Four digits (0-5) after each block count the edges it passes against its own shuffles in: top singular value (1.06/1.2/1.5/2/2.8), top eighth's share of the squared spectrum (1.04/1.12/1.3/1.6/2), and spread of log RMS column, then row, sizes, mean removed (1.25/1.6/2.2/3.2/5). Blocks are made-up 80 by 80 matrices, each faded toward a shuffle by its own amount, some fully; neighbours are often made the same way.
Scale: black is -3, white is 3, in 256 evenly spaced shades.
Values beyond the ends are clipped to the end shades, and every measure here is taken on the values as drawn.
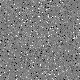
1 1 0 0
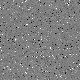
0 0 0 0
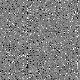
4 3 2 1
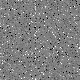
2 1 0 0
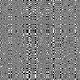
5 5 4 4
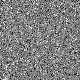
0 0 0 0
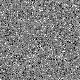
1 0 0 0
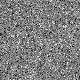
0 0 0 0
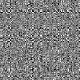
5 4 3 3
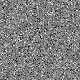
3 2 0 0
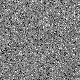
1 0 0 0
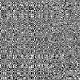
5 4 3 3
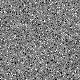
0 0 0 0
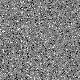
0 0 1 0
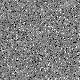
0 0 0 0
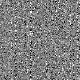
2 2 3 0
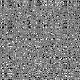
4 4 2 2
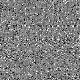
3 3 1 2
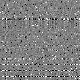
4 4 1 3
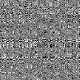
4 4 3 3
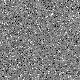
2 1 0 0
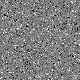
1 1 0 0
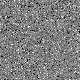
2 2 0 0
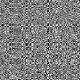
5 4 3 3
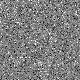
2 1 0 0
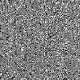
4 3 2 1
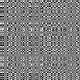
5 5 5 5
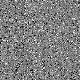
3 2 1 1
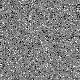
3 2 0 0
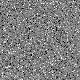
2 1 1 0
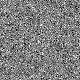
2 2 0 0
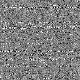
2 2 0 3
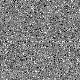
1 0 0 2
